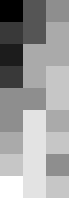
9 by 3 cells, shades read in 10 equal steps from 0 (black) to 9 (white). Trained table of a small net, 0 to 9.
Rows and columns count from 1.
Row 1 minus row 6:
-5 -5 -1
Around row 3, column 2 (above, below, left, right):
3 6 1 6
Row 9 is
9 8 7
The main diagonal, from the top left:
0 3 6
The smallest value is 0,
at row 1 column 1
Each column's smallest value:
0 3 5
